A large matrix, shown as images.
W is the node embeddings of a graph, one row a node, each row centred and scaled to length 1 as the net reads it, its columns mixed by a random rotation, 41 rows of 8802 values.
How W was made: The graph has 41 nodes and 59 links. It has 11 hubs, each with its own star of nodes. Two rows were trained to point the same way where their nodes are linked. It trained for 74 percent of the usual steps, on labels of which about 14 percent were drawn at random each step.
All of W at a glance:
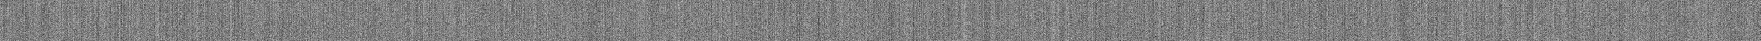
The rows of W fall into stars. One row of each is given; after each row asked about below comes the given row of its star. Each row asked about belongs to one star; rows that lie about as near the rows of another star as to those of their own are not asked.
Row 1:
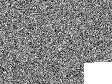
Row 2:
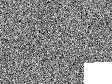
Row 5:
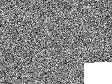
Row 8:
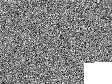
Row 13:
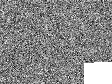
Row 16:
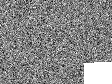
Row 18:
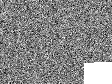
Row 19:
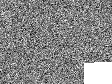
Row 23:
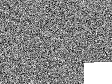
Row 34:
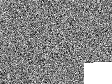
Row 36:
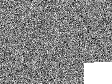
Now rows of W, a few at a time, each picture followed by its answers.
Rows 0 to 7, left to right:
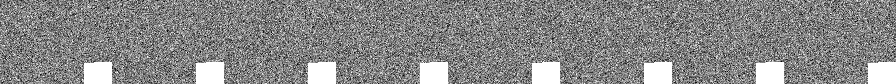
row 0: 5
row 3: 1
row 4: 5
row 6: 1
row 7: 23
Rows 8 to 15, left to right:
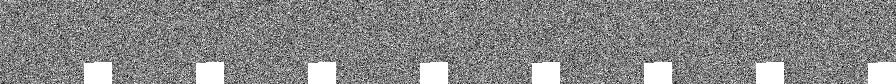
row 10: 8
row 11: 23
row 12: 16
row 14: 8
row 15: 18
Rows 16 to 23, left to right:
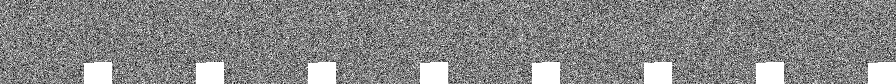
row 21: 19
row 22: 36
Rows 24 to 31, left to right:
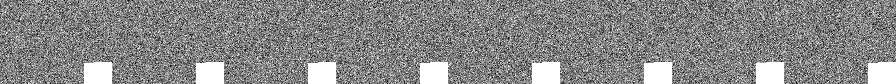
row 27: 16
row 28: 18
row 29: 34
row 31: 2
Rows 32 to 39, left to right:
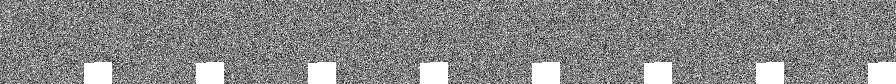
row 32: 19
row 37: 16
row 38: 5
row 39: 13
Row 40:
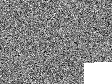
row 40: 23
